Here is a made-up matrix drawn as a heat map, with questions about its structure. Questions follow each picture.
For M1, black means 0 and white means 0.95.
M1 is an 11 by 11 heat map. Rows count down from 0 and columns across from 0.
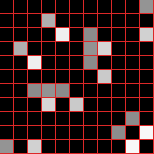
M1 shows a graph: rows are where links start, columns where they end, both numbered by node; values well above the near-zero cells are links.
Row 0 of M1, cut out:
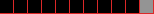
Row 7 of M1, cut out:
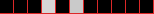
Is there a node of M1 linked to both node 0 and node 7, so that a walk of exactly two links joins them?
no
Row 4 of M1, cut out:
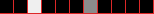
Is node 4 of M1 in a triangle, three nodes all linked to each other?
yes
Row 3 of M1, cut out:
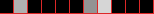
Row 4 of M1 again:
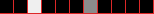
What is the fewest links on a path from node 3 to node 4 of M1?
2
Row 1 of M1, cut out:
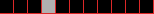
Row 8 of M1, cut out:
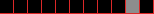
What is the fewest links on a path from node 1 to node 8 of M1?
6
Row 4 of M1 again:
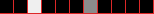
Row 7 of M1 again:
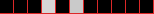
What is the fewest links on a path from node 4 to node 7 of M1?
3
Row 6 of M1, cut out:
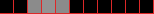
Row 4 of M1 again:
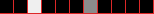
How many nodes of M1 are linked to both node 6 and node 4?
1
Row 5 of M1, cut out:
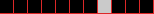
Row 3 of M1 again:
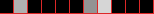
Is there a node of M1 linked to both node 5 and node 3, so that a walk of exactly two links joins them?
yes
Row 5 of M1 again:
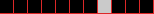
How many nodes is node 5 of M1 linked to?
1
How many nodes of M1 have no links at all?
0
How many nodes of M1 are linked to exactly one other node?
4
